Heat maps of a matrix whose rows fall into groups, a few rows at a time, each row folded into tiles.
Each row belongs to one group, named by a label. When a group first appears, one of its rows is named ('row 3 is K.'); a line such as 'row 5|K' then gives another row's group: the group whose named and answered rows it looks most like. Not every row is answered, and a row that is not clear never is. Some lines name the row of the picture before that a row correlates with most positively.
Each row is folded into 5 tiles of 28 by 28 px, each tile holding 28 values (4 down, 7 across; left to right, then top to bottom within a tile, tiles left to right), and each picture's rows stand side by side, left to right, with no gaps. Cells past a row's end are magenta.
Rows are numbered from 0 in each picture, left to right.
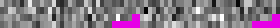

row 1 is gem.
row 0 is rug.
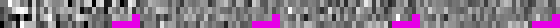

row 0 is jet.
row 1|jet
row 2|rug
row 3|rug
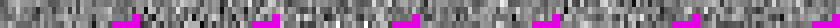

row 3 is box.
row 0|box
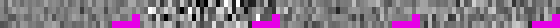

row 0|jet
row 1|rug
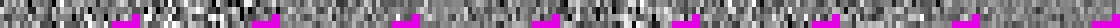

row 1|gem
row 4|box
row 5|rug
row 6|gem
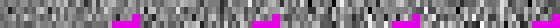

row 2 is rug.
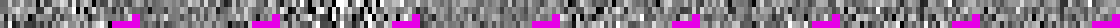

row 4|gem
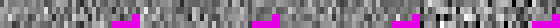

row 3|jet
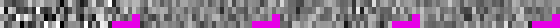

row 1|jet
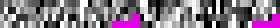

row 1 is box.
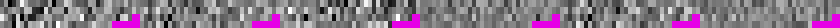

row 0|gem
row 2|rug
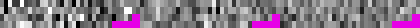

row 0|gem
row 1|box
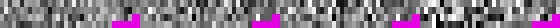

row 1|rug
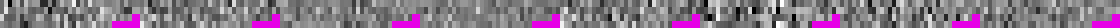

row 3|gem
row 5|box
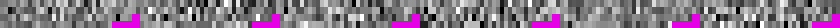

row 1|rug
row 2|gem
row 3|jet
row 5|jet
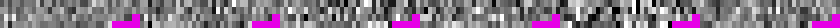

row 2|rug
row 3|gem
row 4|box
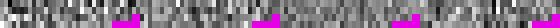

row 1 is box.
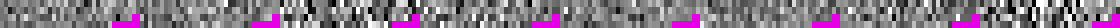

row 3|jet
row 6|rug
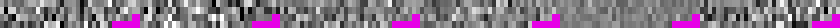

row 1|gem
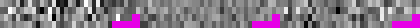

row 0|rug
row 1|jet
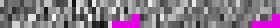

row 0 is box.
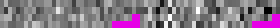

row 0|gem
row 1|gem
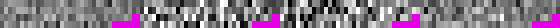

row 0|jet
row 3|gem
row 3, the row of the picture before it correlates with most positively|0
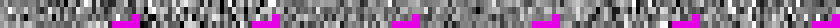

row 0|rug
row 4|box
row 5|rug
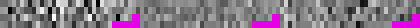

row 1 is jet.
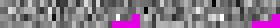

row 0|rug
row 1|gem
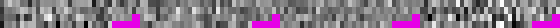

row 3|box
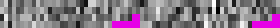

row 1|box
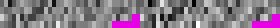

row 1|gem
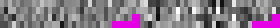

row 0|jet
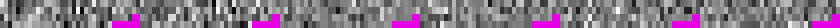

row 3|jet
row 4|gem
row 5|rug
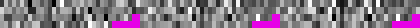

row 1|rug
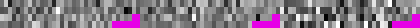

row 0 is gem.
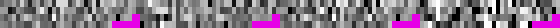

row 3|box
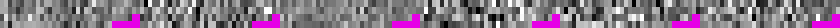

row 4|gem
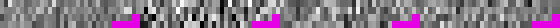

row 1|jet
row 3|jet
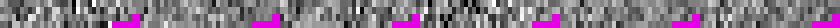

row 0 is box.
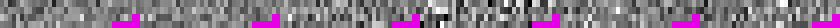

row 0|gem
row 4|gem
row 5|box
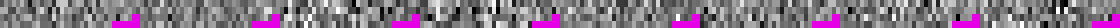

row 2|gem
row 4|rug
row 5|jet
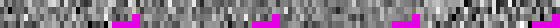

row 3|box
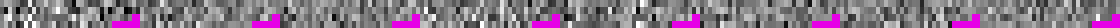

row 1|gem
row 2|jet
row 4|box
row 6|jet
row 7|rug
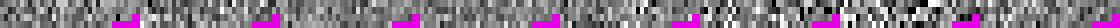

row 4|box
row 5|gem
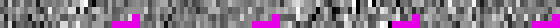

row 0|box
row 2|box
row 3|rug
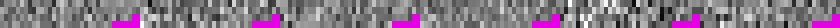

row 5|jet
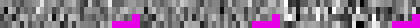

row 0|jet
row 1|jet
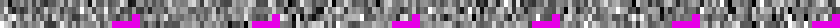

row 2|gem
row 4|gem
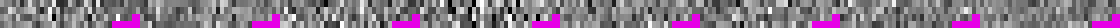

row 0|rug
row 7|rug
